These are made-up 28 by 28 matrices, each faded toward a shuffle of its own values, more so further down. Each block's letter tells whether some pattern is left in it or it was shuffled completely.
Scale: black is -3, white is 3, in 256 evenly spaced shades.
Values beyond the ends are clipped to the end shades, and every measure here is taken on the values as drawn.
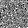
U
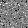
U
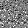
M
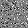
M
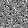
U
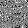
M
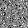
U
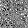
M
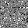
M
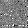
M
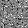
M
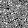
U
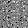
M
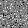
M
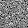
U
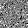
U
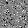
U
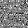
M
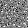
U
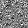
M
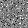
U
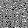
M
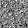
U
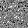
M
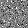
U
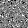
U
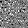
M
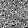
U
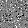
U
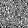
U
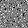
U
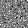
U
